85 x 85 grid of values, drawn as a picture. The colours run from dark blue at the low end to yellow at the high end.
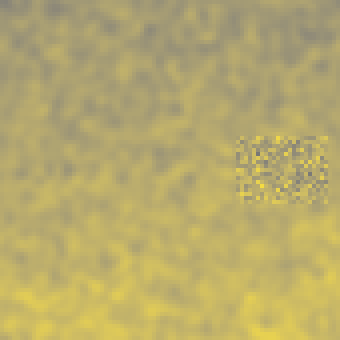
Grain: blotchy. Odd rows or columns: none. Histogram: bell-shaped. Roughest part: middle right. Slope: up to the bottom. Odd patch: rougher, in the middle right. Stripes: none.
